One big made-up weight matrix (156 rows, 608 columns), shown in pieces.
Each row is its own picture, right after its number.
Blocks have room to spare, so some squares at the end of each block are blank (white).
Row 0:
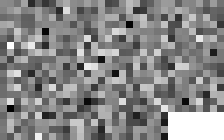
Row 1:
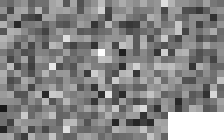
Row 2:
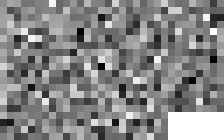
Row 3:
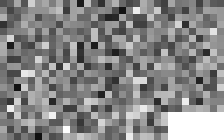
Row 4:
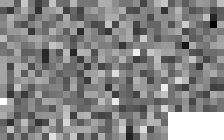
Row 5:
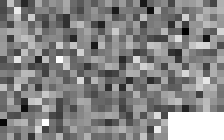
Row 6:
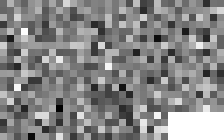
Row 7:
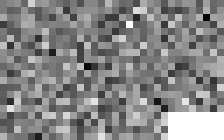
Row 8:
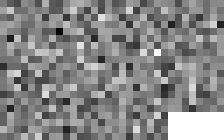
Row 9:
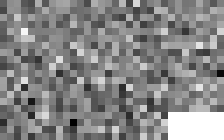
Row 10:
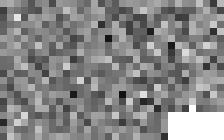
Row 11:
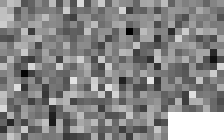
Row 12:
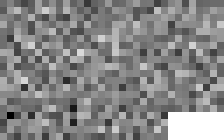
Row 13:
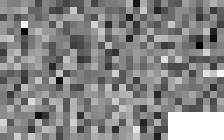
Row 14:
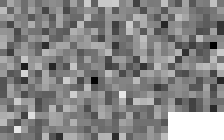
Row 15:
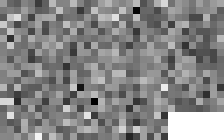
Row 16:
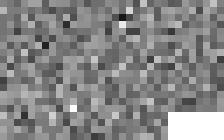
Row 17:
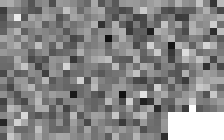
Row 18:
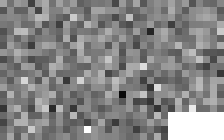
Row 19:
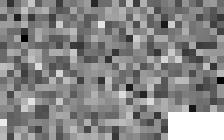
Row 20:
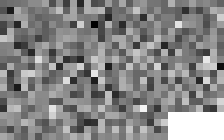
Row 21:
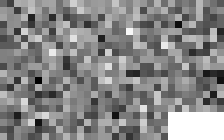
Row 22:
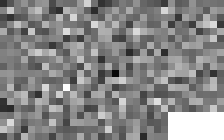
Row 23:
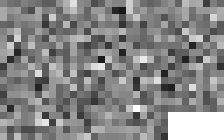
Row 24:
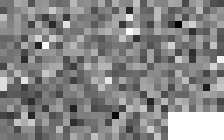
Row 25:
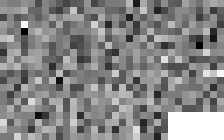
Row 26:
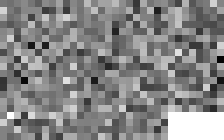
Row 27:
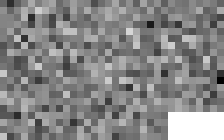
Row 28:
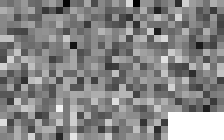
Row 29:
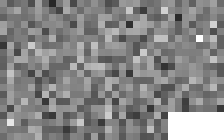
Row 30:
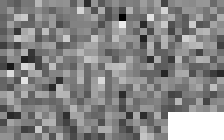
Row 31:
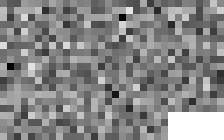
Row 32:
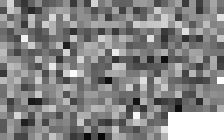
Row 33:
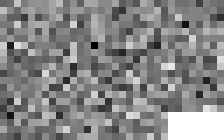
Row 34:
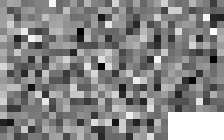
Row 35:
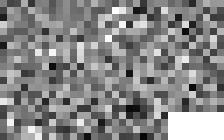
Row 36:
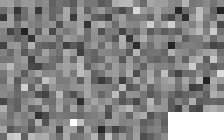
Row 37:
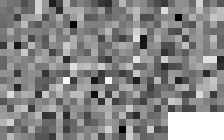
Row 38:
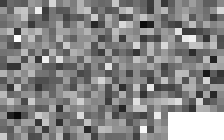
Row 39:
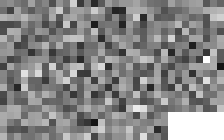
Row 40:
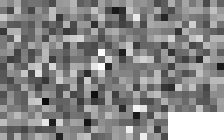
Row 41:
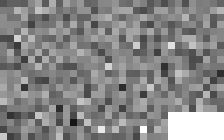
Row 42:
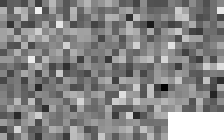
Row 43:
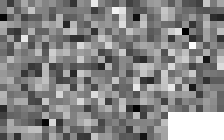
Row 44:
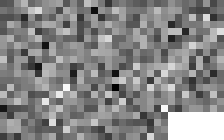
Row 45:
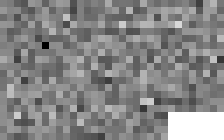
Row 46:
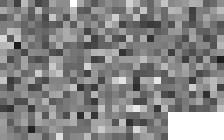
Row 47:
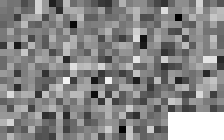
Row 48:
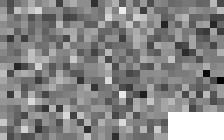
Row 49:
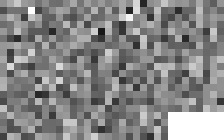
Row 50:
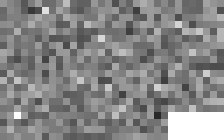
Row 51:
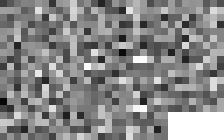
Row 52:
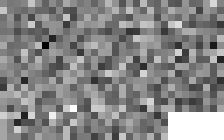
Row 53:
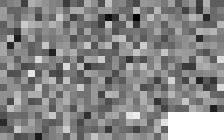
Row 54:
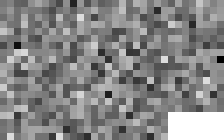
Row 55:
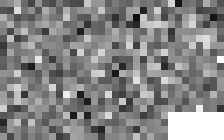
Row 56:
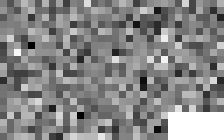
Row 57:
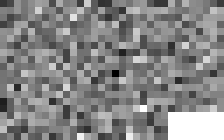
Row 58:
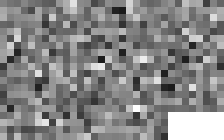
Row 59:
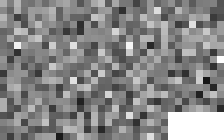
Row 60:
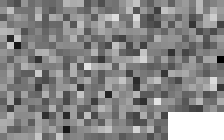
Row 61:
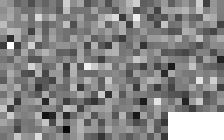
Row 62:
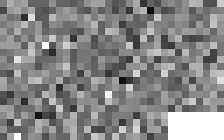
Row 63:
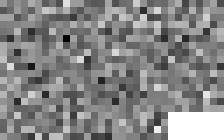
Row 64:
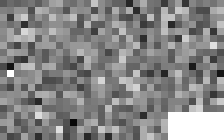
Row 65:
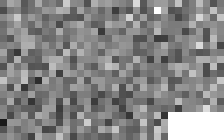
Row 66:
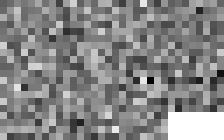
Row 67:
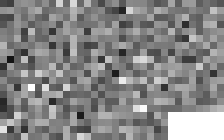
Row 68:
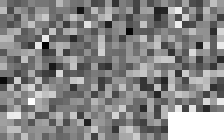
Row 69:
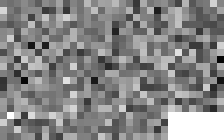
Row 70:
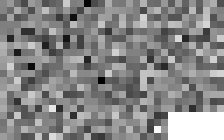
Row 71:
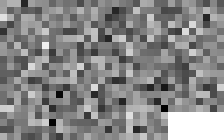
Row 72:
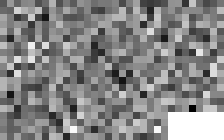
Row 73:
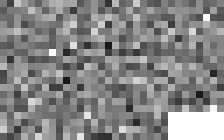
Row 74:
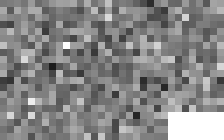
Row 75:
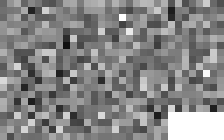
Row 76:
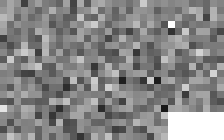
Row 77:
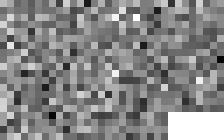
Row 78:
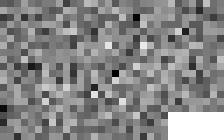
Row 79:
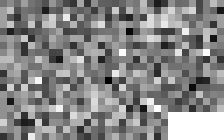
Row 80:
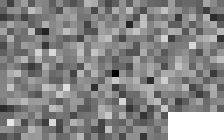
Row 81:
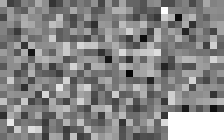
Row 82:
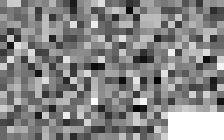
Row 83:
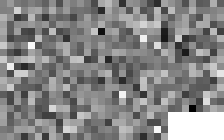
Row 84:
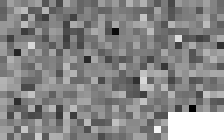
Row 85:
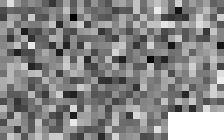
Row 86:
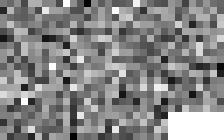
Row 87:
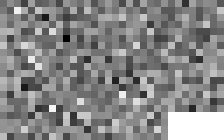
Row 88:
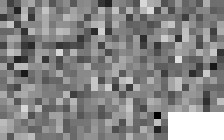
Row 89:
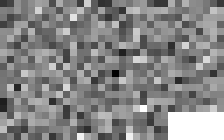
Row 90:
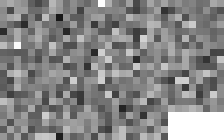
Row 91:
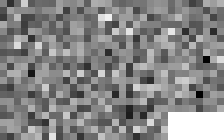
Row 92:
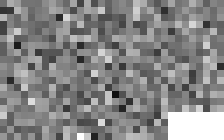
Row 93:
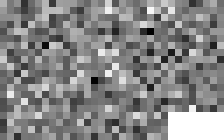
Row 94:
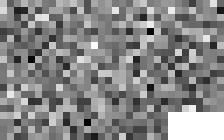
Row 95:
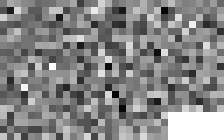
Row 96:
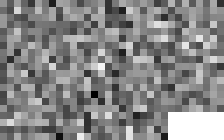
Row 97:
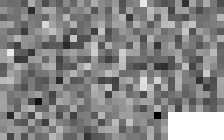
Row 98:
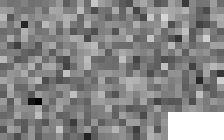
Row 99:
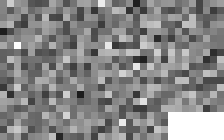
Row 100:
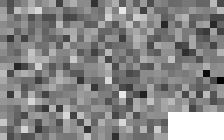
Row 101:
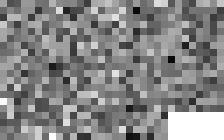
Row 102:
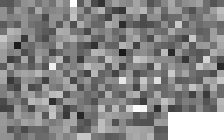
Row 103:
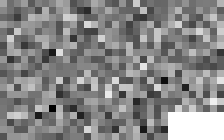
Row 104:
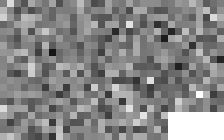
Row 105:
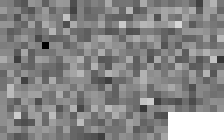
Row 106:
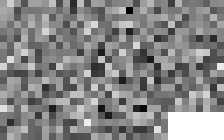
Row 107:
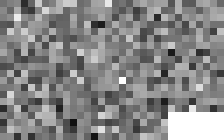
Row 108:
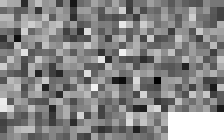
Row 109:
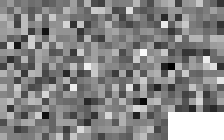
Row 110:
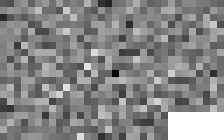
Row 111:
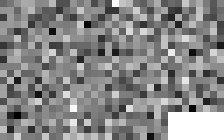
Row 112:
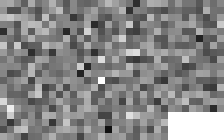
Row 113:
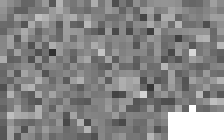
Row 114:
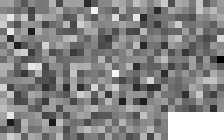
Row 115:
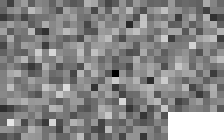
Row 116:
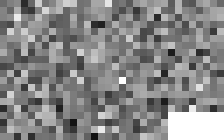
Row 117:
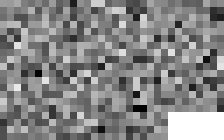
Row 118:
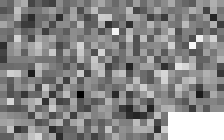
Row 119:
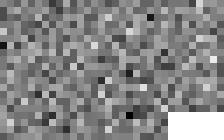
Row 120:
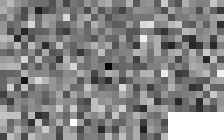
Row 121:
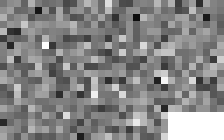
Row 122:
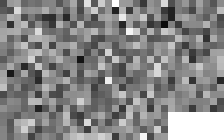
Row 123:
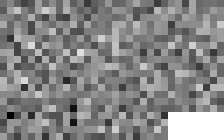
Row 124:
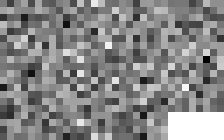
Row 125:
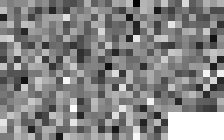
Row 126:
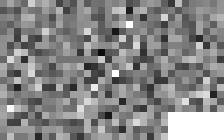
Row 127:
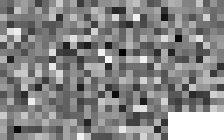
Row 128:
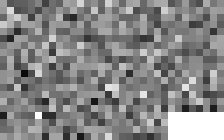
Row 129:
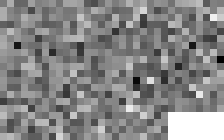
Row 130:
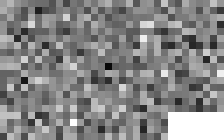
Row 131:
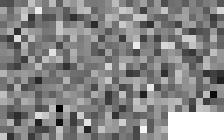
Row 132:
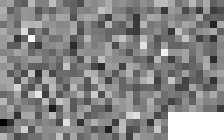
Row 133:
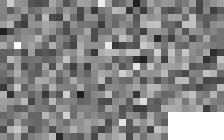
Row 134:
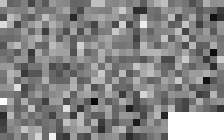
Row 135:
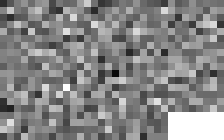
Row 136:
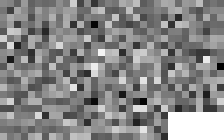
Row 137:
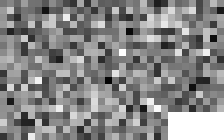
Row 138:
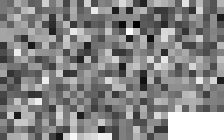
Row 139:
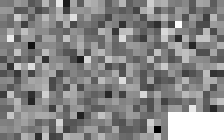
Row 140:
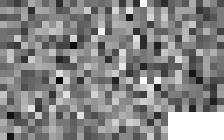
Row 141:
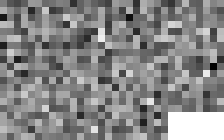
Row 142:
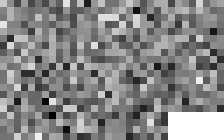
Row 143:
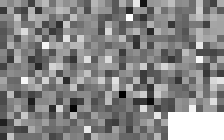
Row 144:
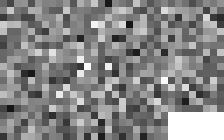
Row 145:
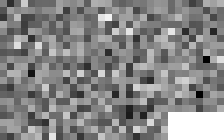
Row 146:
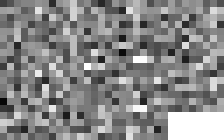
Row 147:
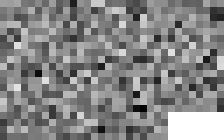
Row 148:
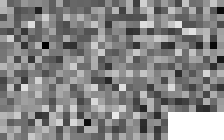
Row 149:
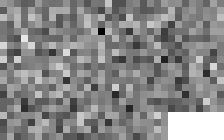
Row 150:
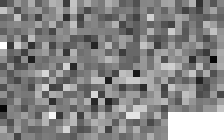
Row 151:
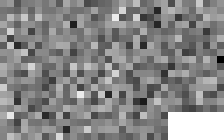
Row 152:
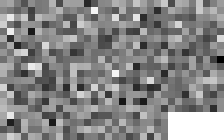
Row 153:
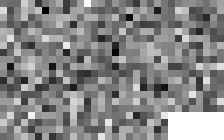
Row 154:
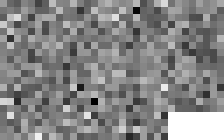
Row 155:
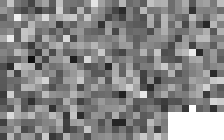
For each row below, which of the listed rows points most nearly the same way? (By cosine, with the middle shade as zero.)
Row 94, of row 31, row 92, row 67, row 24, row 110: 31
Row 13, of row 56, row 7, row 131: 56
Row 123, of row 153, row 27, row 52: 27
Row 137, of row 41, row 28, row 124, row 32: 32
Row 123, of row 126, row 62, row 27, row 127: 27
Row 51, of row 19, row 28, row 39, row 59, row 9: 39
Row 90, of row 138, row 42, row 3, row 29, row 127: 127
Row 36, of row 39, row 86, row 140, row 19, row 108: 19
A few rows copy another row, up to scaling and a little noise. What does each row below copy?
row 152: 114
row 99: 133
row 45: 105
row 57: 89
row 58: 23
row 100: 48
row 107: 116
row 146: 51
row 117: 147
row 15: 154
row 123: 12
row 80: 115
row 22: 135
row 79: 137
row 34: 2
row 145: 91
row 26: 69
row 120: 130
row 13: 25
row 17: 10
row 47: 37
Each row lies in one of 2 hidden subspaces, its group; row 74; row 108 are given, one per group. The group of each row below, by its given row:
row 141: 74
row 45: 74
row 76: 108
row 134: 108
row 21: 74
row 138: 74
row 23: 108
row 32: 74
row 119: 108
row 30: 74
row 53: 108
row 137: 74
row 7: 108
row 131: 74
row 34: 108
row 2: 108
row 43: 108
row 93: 74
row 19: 74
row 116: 74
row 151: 108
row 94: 74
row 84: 74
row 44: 108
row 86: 74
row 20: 108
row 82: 108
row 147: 108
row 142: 108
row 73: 108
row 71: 108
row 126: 108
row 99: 108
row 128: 108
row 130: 74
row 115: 108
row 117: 108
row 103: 74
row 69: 74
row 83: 74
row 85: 74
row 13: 74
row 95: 108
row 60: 108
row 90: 108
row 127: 108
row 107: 74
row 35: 108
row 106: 108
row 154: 108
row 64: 74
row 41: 74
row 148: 74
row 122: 74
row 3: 108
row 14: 74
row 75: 74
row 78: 108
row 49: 74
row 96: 108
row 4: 108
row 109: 108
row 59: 108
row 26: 74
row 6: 74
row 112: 108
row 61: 108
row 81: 108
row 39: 108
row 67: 108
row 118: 108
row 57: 108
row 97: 74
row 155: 74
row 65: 74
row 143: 74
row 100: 74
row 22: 108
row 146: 108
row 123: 74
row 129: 108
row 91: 108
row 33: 108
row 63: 74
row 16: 74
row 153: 74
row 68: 74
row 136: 108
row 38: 74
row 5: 74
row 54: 108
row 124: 108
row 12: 74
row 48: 74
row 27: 74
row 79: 74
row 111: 74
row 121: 108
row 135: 108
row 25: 74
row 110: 108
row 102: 108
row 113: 74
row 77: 108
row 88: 74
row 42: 74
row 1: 108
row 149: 74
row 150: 108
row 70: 74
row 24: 74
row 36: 74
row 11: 108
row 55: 108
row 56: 74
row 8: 108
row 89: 108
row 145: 108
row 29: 108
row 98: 74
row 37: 108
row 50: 74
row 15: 108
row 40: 108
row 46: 108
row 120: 74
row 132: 108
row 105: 74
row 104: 108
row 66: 74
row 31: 74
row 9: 74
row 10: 74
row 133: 108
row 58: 108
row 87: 74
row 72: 74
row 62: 74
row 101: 108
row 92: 108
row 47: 108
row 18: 74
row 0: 108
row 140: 74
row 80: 108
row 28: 74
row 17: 74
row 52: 74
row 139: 74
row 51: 108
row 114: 108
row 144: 108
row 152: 108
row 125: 74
